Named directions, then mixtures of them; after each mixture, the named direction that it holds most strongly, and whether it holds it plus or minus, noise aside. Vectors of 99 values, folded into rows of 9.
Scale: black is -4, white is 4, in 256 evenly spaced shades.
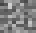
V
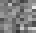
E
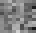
E, minus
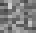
V, plus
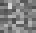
V, plus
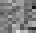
E, minus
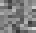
V, minus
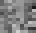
E, minus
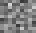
E, plus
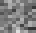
V, plus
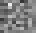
V, plus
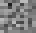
V, minus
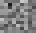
V, minus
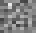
V, plus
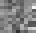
E, plus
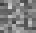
V, plus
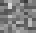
V, plus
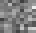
E, plus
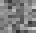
V, minus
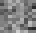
V, plus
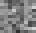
V, minus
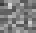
V, plus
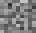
E, minus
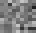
E, minus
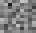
E, minus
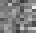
E, plus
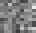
E, plus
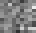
E, plus
